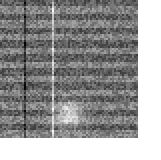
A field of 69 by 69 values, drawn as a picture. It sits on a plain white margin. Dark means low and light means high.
Stripes: horizontal, repeating 10 times. Odd lines: columns 13 and 27. Bumps: one, in the bottom middle. Ninth with the highest average: bottom middle.
